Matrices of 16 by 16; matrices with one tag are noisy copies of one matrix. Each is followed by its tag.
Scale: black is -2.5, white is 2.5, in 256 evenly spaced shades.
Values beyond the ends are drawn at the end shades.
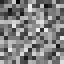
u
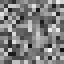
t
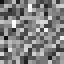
u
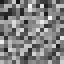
u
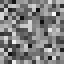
t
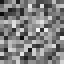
u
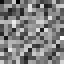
u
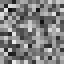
t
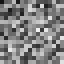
u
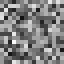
t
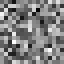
t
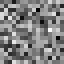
t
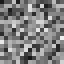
u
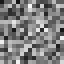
u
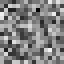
t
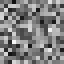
t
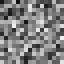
u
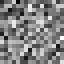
u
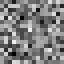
t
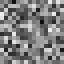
t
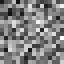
u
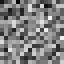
u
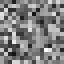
t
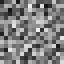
u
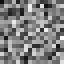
u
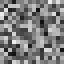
t
